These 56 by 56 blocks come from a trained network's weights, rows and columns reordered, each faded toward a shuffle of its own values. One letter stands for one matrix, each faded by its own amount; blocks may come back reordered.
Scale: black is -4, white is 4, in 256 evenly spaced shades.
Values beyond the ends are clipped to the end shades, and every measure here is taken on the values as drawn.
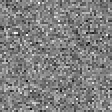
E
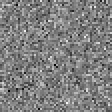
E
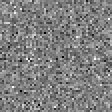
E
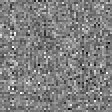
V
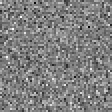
E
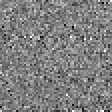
E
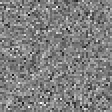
E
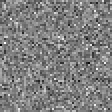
E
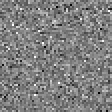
E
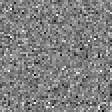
E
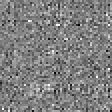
V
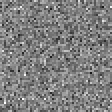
E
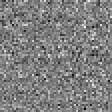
V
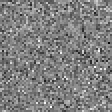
E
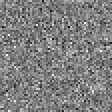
E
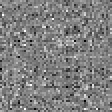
V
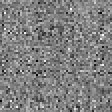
V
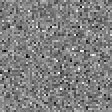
E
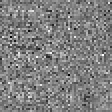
V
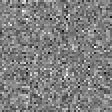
V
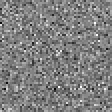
E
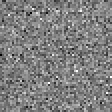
E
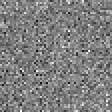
V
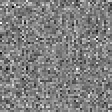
V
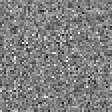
E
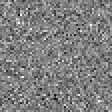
E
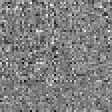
V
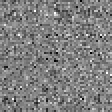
V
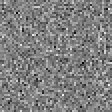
E
